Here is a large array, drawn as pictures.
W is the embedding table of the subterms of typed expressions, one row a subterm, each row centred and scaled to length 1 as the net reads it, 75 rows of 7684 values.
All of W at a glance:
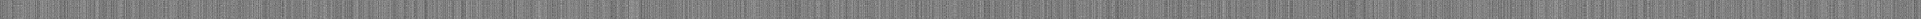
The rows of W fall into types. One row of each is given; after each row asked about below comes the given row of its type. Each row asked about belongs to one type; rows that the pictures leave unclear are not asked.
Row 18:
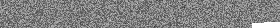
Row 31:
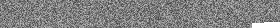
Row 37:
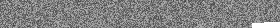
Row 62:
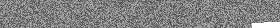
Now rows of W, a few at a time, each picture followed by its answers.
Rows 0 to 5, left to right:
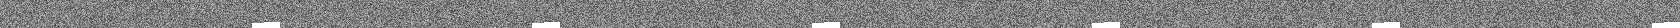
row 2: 31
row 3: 62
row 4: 37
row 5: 31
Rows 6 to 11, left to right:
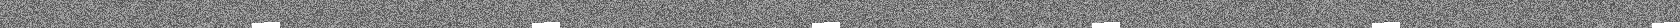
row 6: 62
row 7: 18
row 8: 18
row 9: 37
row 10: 62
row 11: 37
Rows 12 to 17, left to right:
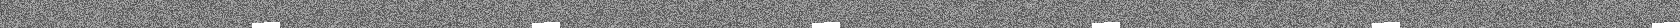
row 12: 37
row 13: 18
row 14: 18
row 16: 62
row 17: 18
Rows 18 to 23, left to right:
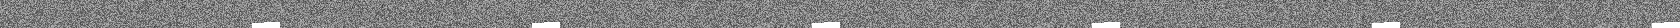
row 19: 18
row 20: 62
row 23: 62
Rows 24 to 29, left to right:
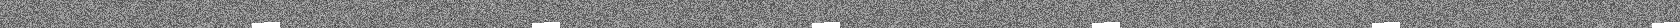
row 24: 62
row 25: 62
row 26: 37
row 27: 18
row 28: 31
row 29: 37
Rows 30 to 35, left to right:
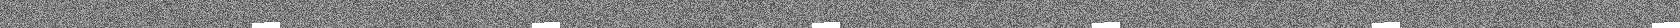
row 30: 31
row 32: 37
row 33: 62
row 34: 62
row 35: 31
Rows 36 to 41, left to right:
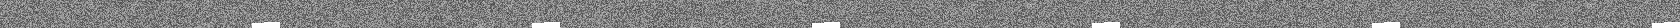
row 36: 62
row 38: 31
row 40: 18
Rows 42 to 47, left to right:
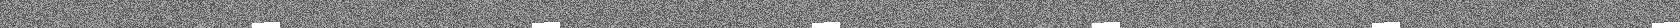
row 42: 37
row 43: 31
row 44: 18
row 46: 31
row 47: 31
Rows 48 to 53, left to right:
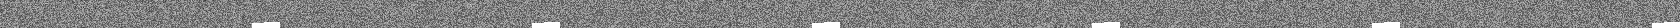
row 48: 62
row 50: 18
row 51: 62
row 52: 18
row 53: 37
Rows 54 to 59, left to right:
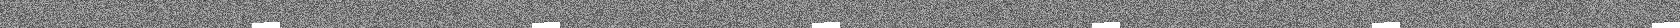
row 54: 62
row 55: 31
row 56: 18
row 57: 31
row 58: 18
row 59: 62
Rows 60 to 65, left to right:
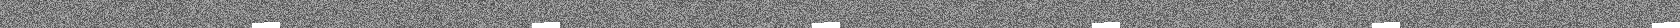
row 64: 37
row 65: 18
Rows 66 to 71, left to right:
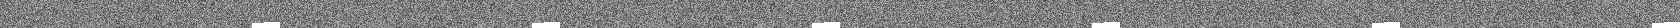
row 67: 37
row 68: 37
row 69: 62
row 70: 31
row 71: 31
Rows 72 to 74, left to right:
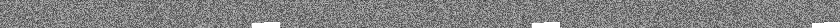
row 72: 62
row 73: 62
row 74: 31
